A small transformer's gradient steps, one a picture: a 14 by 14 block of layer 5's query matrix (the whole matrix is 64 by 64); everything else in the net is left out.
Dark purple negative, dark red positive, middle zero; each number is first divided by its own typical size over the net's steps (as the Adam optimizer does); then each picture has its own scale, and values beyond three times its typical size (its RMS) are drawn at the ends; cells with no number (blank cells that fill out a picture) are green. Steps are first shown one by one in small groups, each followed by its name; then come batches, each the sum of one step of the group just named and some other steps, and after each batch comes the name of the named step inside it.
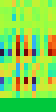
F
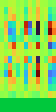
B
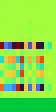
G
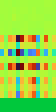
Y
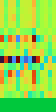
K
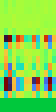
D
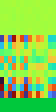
F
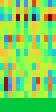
D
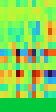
B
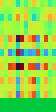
Y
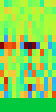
D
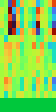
D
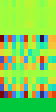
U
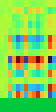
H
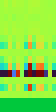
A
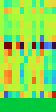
U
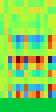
H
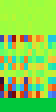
U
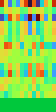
A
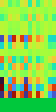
A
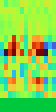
A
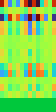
A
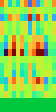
A
